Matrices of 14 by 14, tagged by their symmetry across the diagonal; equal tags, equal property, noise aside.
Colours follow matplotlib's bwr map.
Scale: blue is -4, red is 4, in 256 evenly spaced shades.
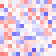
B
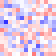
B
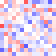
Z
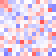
Z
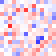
Z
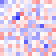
Z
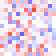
B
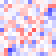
Z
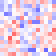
B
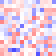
B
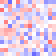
B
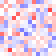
Z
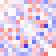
Z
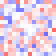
Z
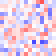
B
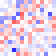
Z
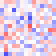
B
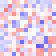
Z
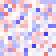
Z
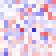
B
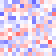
B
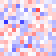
B
